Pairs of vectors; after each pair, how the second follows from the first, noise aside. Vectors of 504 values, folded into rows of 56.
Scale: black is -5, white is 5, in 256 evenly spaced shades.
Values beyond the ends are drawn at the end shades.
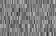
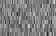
copied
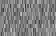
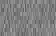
shrunk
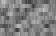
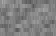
shrunk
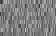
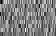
scaled up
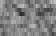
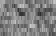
copied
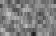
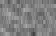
shrunk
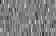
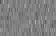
shrunk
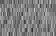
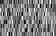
scaled up
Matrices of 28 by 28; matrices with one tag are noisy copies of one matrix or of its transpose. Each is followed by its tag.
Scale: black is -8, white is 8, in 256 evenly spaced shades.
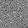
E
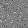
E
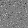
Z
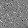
E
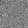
Z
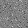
E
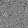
Z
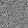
Z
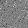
Z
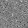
E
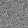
Z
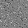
E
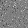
Z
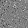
Z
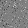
Z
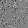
Z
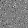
Z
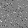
E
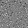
Z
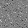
E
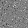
Z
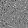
Z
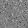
E
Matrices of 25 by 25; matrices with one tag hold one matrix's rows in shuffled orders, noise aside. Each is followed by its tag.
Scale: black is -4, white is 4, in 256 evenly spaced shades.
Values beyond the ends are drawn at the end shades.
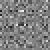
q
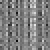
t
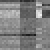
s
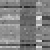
s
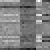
s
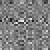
q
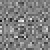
q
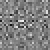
q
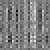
t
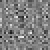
q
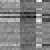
s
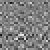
q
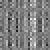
t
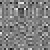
q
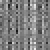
t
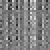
t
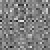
q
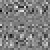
q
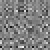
q
